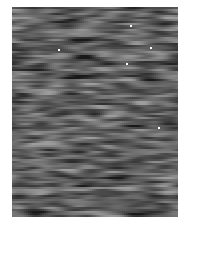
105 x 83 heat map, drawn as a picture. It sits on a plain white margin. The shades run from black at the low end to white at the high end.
Average level on the scale: 40%. Grain: streaks across. Slope: none. Mirror symmetry: none. Lone odd cells: 5, each higher than its neighbours.
